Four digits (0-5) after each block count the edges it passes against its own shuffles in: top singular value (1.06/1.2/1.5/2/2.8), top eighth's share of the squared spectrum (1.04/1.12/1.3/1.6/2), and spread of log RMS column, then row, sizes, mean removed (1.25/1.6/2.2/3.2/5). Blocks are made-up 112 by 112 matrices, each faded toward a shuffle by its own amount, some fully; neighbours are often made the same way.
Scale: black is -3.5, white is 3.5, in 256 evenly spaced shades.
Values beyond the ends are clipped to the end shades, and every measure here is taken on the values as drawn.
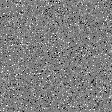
2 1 0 0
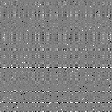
5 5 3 3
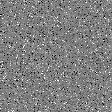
3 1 0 0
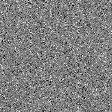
3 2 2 0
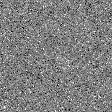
1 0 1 0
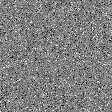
0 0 0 0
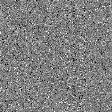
3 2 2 0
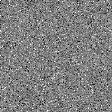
3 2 2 1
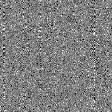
4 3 3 0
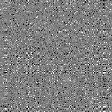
5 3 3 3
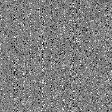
1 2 3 0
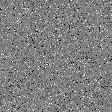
0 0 0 0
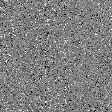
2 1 2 0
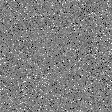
0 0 0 0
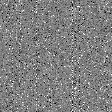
2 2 2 0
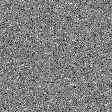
0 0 0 0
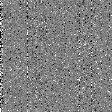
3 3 3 0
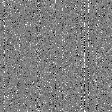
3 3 3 0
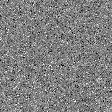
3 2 0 0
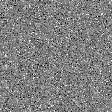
3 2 0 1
